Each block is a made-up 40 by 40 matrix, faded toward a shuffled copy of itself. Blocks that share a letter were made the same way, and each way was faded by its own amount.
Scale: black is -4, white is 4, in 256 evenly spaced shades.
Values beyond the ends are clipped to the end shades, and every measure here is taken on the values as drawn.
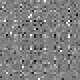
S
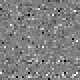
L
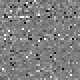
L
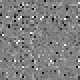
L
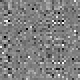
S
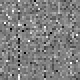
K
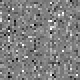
K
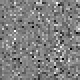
K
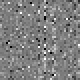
K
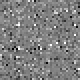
L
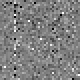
K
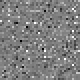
L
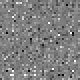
L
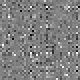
S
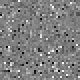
L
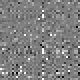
S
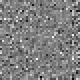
K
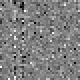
K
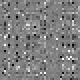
S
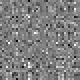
S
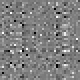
S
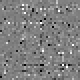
L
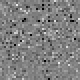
L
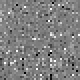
L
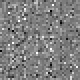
K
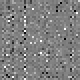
S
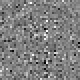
K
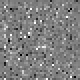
L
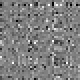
S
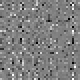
S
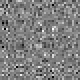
S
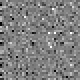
S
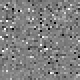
L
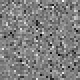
K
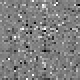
L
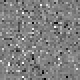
L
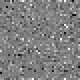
L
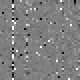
K
